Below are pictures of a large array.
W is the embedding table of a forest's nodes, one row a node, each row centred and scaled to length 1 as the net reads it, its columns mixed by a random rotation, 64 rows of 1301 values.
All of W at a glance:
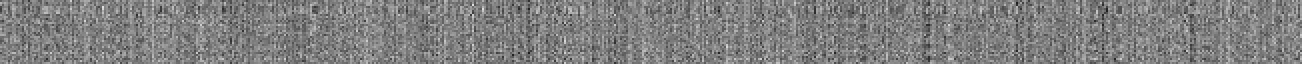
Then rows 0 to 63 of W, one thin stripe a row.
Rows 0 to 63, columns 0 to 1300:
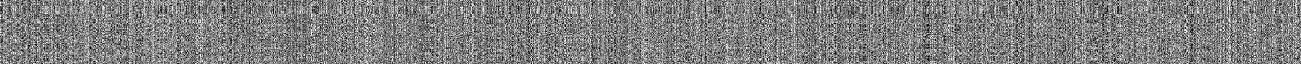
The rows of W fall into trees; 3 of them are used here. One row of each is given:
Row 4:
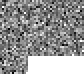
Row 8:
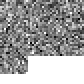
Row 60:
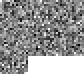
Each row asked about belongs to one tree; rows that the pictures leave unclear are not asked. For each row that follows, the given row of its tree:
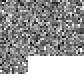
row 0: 8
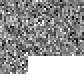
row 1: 4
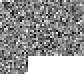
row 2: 60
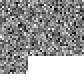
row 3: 4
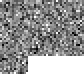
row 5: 60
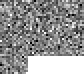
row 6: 8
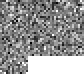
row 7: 8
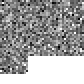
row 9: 8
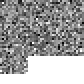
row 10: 8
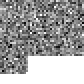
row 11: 8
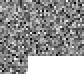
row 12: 8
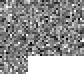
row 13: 8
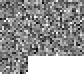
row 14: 60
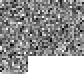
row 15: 60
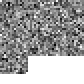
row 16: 60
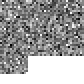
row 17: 8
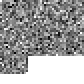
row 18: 60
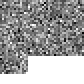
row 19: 4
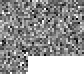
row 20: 4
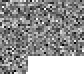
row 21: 4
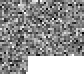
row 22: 4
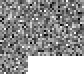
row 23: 8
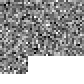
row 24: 60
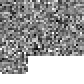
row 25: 60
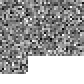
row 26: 60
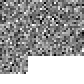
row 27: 4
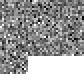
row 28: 4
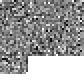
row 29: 60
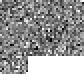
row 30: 60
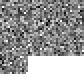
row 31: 4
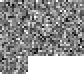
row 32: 60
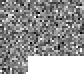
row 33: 8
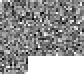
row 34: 60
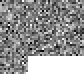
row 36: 8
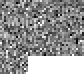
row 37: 4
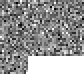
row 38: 4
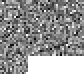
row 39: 8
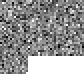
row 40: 8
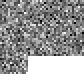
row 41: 4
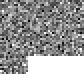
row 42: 8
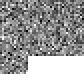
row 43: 4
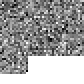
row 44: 60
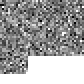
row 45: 4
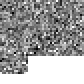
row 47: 60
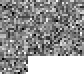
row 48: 60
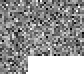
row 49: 4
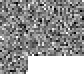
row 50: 4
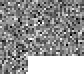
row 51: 4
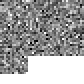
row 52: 8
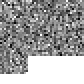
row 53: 8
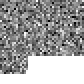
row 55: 4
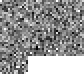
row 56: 60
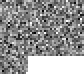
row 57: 8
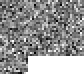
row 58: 60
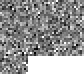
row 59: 60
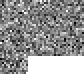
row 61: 4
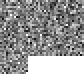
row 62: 8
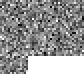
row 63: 4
